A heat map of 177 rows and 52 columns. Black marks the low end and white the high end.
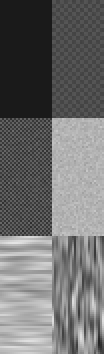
It is made of 3 by 2 panels. Panel 1,1: very low, flat. Panel 1,2: low, checkered, faint in contrast. Panel 2,1: low, checkered. Panel 2,2: high, fine-grained, faint in contrast. Panel 3,1: high, streaked across. Panel 3,2: middling, streaked downward, strong in contrast.
